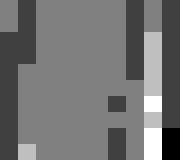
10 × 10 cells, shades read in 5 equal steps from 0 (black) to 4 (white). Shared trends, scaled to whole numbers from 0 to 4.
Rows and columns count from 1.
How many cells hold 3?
6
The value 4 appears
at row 7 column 9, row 9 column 9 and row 10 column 9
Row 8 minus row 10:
0 -1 0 0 0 0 1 0 -1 1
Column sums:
12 17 20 20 20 20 17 15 31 8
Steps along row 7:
up same same same same down up up down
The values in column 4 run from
2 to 2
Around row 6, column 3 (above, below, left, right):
2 2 2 2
